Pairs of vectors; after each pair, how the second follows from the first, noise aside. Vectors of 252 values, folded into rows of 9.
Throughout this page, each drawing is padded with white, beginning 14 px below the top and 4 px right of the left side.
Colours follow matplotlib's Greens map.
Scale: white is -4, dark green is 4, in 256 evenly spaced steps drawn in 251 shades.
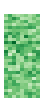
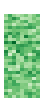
copied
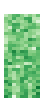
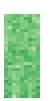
shrunk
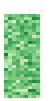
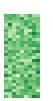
wrapped around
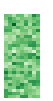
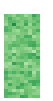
shrunk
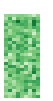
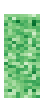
copied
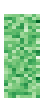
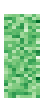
copied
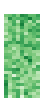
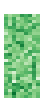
wrapped around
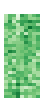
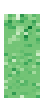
partly zeroed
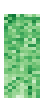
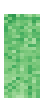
shrunk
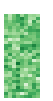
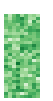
copied
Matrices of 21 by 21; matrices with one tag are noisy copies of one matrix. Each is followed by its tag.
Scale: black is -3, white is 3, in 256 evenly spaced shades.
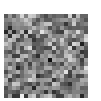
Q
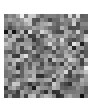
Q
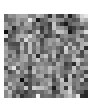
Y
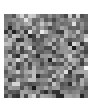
Q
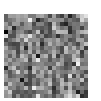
Y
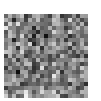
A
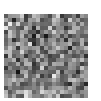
A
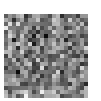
A
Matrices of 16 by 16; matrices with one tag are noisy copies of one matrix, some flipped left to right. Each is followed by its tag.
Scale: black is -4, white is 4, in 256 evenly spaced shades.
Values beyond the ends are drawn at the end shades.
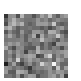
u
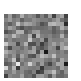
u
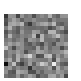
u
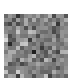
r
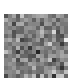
r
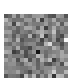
r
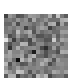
r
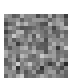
u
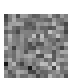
u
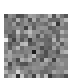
r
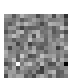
u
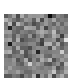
r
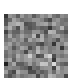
u
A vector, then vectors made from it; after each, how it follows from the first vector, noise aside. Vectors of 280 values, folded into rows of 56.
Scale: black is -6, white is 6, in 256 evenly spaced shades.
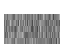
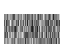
scaled up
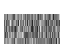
scaled up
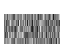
scaled up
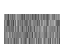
wrapped around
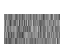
negated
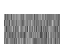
wrapped around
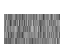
negated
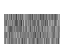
wrapped around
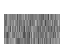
wrapped around
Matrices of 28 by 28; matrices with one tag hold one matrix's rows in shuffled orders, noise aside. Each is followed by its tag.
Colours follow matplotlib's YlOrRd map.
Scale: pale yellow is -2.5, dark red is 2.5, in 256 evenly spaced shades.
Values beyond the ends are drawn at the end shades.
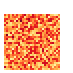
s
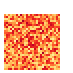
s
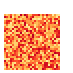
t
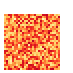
s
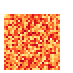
s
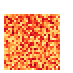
s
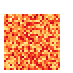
s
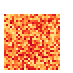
s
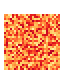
s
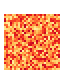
t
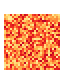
t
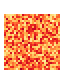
s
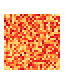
t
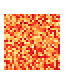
t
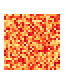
t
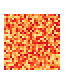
t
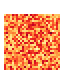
s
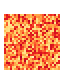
t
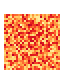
s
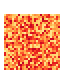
s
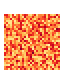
t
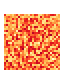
s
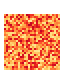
s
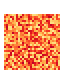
s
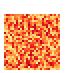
s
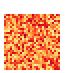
t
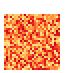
t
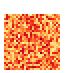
s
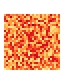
s
